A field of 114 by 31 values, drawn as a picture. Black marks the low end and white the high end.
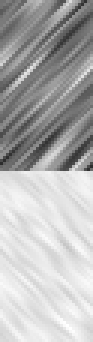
The table splits into 2 rows of 1 panel. Panel 1,1: middling, slanting up to the right, strong in contrast. Panel 2,1: very high, slanting down to the right, faint in contrast.
